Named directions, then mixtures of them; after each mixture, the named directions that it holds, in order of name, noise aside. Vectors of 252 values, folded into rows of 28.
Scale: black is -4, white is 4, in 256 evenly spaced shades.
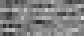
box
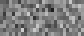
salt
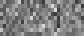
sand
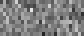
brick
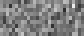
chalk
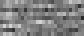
box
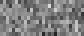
brick, chalk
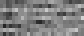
box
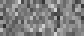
sand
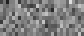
brick, salt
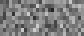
salt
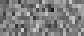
salt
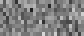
brick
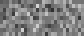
salt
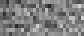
box, salt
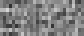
box, chalk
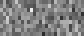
brick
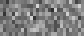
salt, sand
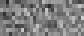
box, salt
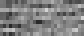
box
